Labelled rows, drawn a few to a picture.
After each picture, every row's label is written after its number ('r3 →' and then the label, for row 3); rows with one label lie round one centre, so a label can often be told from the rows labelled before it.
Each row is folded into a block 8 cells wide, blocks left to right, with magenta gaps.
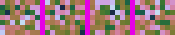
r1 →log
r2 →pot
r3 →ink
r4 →pot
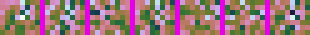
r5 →ink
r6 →ink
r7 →pot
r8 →ink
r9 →log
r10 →log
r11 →ink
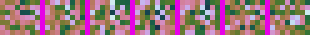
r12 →log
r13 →ink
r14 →ink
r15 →ink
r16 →ink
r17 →log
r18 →log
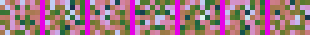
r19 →pot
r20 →ink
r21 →pot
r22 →log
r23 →ink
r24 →ink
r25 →log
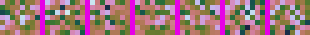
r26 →log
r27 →pot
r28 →pot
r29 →log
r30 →log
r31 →ink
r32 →ink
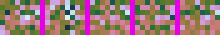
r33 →log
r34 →ink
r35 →log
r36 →log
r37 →log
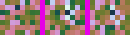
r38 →pot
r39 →ink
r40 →ink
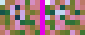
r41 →pot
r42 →pot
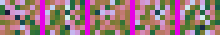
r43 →pot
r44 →ink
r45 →pot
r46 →ink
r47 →ink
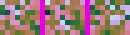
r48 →pot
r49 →pot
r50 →log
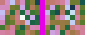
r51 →ink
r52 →ink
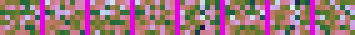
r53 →log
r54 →pot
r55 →pot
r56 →pot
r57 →ink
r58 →log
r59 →ink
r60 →log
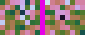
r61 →ink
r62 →pot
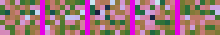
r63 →log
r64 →log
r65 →pot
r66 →pot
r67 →log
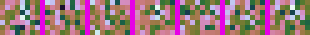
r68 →ink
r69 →pot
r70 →pot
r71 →ink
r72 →log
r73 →ink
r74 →ink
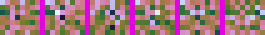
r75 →pot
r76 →pot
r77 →ink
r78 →pot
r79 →pot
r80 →log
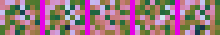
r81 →ink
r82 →ink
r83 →pot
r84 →log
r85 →ink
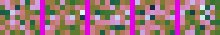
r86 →pot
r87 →log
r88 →log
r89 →pot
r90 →ink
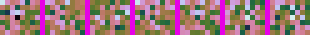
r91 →pot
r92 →pot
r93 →log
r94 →pot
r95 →pot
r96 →ink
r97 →ink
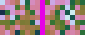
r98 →pot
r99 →ink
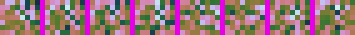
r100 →ink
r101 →ink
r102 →ink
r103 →ink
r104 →log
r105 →log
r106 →ink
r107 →ink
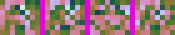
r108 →ink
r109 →ink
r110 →log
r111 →ink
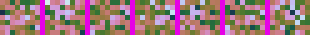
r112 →log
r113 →pot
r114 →log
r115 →log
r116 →pot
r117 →log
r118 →ink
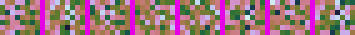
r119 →pot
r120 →ink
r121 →pot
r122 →log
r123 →log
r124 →ink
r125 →pot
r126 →ink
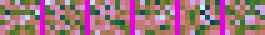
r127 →log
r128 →pot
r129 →pot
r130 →log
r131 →ink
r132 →log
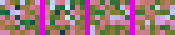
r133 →pot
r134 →ink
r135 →log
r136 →log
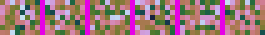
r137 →ink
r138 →pot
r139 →log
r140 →pot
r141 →log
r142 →pot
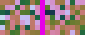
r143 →log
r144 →pot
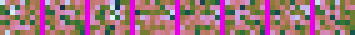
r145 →pot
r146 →pot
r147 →ink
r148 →log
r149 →log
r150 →pot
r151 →log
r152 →pot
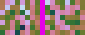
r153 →ink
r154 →pot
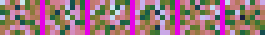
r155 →pot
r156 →ink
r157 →ink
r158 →ink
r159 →log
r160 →pot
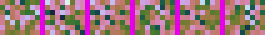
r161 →log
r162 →pot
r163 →pot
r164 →ink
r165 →pot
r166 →ink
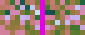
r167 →log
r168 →log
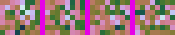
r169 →ink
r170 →ink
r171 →log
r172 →log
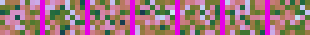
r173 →pot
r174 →ink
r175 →pot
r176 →log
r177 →ink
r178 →pot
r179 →log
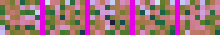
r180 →log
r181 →pot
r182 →pot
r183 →pot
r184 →pot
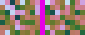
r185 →pot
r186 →pot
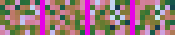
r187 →log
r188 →pot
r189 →ink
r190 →ink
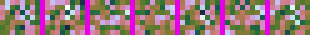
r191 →ink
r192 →ink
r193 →log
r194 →log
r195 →ink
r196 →log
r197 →ink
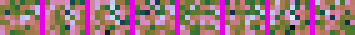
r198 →log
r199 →ink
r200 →ink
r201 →log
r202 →log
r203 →log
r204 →ink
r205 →pot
